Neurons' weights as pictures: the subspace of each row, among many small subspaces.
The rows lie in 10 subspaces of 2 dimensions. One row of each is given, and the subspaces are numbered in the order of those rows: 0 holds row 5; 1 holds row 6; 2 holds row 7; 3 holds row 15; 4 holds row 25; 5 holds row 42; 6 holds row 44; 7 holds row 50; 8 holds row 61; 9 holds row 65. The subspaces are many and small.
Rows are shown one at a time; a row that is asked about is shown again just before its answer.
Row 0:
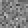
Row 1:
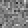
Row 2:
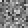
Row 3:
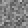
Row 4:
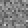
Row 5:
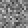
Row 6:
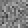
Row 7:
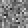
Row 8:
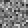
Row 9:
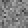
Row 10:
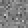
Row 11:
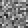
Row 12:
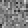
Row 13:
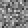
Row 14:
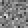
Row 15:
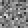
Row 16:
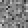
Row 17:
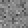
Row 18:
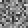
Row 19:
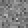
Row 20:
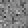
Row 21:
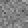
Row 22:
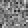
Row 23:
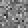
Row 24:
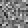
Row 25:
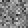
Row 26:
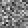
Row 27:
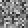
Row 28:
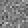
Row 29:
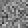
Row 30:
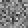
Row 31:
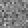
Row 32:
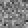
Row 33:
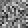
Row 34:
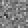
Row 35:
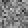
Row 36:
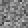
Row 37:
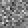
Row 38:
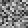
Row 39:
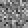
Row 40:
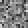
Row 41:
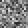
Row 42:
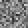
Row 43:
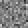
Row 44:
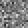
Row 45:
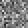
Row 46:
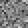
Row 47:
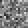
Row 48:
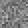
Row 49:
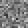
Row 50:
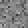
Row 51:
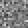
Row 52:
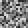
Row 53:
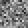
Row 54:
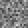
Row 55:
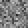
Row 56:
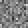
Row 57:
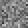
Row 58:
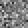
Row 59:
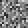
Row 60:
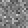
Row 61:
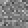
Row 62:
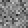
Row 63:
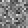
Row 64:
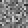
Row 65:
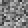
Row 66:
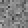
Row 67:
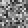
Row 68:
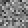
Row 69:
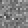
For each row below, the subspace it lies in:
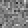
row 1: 0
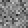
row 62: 4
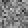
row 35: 2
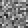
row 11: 3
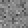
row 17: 7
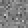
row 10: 8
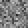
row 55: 4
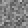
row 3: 9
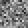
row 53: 8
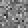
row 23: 8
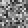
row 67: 8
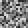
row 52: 9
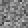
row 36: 9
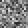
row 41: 0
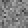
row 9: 2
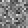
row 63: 4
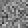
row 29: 1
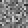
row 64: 5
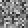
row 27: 6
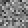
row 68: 8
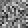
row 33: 1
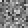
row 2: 6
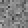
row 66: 7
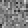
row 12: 0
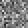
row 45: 6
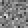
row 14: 3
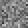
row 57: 1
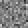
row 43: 5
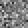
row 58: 6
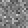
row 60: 4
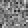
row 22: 0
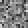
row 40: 7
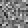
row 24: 8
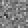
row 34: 3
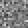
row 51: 6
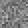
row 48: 1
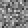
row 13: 0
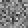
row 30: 5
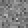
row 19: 2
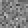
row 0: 9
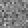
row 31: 6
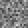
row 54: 0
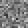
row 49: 2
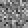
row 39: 7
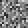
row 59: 9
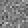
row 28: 9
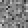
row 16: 7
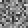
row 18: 5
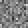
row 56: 5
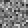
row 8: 5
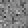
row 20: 7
